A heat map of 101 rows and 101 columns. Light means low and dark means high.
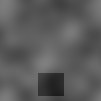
Roughest part: bottom middle. Ninth with the highest average: bottom middle. Stripes: none. Histogram: skewed, a long tail of high values. Odd patch: higher, in the bottom middle.
